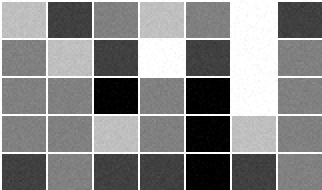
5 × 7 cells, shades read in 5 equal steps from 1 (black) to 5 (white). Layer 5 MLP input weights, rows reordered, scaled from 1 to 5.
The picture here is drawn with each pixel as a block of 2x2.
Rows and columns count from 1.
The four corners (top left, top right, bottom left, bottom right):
4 2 2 3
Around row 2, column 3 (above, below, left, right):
3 1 4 5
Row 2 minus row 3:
0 1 1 2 1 0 0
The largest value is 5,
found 4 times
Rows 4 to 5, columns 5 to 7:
1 4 3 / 1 2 3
